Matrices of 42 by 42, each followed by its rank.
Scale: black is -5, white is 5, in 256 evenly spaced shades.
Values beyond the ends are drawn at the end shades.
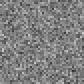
full rank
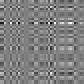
one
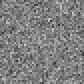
full rank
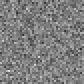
full rank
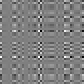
one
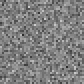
full rank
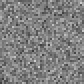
full rank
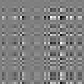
one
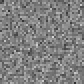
full rank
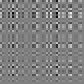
one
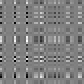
one
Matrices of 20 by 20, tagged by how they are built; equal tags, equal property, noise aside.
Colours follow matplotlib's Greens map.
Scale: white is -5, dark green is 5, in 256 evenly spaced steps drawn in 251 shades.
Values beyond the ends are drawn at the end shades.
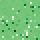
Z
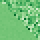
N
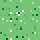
Z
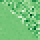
N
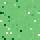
Z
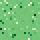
Z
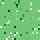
Z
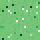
Z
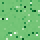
Z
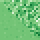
N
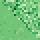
N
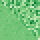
N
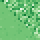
N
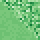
N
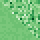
N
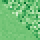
N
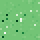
Z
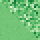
N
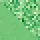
N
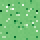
Z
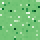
Z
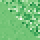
N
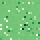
Z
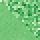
N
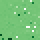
Z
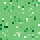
Z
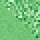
N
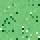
Z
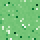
Z
